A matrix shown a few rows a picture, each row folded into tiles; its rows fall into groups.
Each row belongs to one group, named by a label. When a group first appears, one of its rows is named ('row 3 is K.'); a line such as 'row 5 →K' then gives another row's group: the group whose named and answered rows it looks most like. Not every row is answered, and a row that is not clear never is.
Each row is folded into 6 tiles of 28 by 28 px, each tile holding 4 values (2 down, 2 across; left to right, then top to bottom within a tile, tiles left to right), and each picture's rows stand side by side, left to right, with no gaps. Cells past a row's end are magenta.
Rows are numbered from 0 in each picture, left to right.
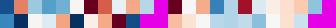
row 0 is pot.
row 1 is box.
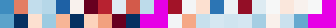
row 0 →pot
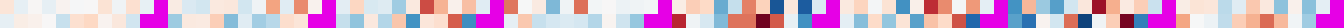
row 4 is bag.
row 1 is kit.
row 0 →kit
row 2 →pot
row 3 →box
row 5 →pot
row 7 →bag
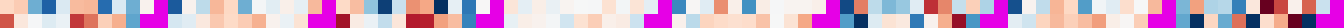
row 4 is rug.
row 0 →bag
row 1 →rug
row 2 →bag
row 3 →kit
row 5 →pot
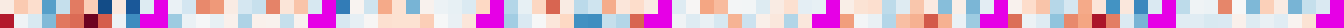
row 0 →bag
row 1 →kit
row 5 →bag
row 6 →bag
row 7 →rug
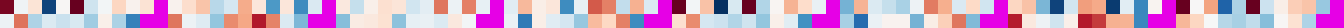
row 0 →box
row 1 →bag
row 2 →kit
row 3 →pot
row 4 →box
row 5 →pot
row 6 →bag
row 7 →box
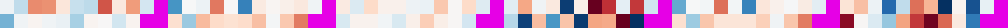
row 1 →rug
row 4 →rug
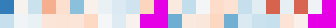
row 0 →rug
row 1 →kit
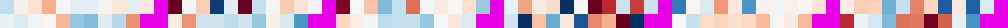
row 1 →box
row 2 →box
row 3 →pot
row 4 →rug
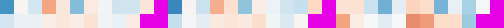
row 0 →rug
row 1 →rug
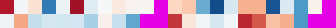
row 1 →bag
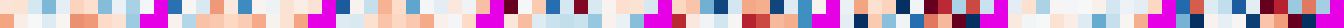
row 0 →bag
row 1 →rug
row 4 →bag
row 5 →pot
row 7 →pot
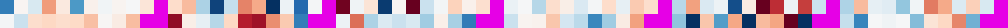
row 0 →rug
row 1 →bag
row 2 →box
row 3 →kit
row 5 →pot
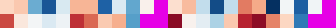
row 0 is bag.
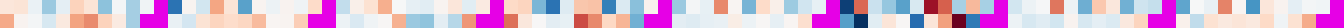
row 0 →bag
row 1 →rug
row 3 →bag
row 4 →rug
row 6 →rug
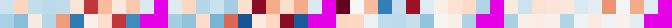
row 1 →pot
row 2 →box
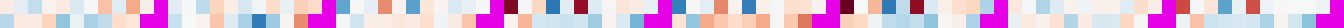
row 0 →kit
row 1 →kit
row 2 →rug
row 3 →box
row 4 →rug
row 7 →box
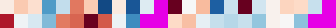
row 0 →bag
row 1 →box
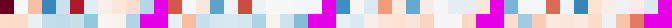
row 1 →box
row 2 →rug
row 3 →rug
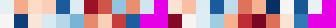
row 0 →pot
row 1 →bag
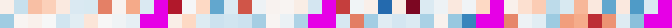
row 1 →box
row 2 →box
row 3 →bag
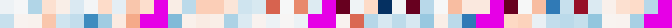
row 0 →kit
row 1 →kit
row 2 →box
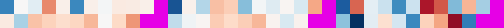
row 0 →rug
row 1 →rug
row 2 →pot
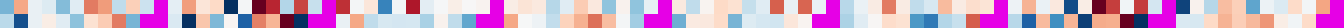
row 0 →pot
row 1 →pot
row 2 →box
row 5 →kit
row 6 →pot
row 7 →rug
